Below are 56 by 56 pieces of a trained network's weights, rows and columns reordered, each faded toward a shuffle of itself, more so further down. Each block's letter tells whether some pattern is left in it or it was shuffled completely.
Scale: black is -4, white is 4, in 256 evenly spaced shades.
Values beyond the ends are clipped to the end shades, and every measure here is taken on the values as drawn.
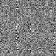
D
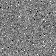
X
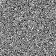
X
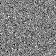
X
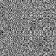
D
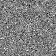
X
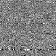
D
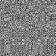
D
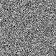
X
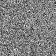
X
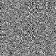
D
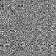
D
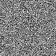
X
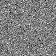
X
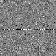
D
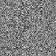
D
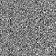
D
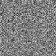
D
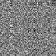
D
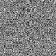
D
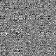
D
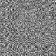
D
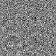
D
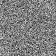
X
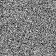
X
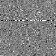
D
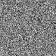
X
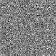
D
